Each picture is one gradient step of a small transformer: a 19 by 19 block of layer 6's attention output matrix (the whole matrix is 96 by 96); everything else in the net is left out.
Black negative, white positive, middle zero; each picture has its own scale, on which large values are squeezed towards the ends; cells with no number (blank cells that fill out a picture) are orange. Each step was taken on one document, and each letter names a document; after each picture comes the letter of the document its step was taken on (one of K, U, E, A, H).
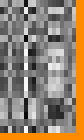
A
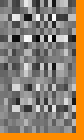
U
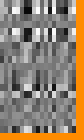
U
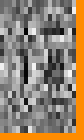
A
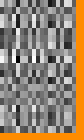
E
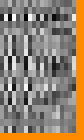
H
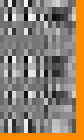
H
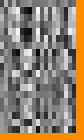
U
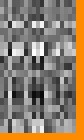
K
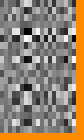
U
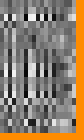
H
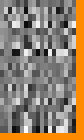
U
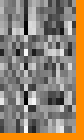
A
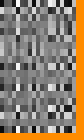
E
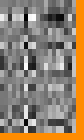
A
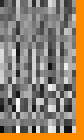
E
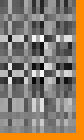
K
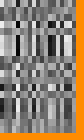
E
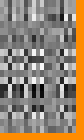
K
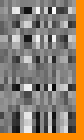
U
